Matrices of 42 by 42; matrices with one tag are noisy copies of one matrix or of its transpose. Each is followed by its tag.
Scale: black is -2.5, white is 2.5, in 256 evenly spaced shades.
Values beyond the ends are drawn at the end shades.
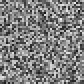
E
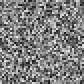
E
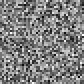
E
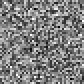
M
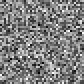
E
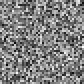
E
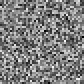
E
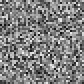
E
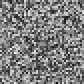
M
